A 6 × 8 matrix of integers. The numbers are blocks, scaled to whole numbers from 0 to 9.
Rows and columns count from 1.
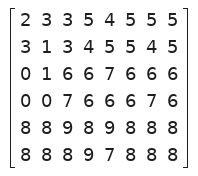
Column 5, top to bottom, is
4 5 7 6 9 7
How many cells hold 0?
3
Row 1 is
2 3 3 5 4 5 5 5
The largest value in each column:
8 8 9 9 9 8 8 8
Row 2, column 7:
4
